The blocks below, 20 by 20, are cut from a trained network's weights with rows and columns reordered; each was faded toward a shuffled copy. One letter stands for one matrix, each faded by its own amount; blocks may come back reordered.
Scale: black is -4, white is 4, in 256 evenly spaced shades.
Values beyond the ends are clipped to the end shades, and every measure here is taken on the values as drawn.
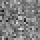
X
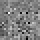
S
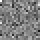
X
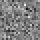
X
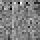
S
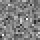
X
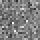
X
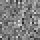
X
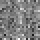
S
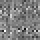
S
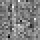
S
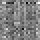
S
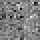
S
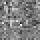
S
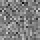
X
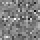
S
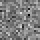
X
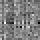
S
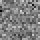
X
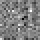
S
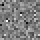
X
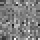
S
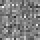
S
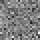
X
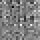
S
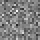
X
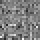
S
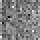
S
